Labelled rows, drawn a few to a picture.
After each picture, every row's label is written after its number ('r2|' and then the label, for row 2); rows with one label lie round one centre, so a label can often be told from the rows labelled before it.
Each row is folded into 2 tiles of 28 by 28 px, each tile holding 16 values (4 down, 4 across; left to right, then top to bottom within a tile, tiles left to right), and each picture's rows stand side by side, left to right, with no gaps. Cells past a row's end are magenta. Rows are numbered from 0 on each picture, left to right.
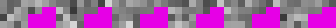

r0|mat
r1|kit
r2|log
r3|kit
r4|kit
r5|mat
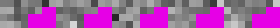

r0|kit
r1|log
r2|mat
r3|kit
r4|kit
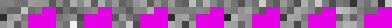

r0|mat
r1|log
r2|log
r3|mat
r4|mat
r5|mat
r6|kit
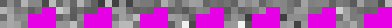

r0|kit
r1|kit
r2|kit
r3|log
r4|log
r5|mat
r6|kit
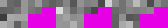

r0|mat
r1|kit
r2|log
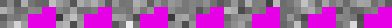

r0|kit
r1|mat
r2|log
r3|mat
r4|kit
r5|log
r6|log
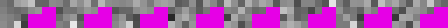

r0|log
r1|log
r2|log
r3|mat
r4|mat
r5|kit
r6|log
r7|mat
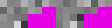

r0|log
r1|log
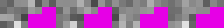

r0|log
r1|log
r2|mat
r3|log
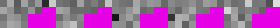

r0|kit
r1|kit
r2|mat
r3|mat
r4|kit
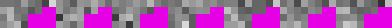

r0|kit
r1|mat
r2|mat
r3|log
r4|kit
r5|kit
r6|kit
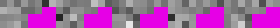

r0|kit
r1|mat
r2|log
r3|mat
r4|log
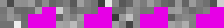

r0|log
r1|kit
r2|mat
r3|kit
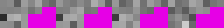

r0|mat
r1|mat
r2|mat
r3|log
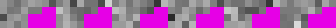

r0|mat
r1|kit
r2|kit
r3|mat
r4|kit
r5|log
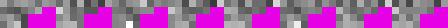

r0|log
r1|kit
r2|log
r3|kit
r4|kit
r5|log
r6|kit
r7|kit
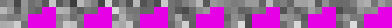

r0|kit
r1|kit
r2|kit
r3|log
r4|log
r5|log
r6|log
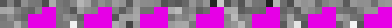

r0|kit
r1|log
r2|mat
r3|kit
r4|kit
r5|log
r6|log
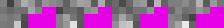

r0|log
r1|log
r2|log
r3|log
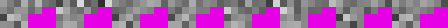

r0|mat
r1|kit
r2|mat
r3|mat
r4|kit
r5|kit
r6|mat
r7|mat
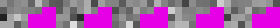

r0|mat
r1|log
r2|log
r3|kit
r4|mat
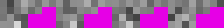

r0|log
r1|log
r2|log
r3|mat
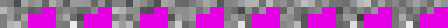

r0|kit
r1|log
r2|kit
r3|mat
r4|log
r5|log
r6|log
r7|log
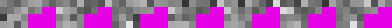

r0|mat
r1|kit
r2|log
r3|kit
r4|kit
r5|kit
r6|log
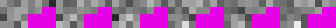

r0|mat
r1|mat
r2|mat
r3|log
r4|log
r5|log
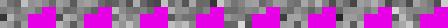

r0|mat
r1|mat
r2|kit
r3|kit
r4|log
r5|mat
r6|mat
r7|kit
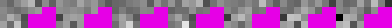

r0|log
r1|mat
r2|log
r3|log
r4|mat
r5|mat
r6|mat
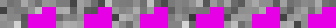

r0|log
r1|kit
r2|mat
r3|log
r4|mat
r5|mat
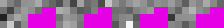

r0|mat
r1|kit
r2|log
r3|mat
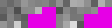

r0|log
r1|log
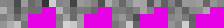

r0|kit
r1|kit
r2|log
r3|log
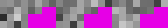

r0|mat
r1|mat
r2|kit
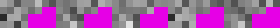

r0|mat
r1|log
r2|log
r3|mat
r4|log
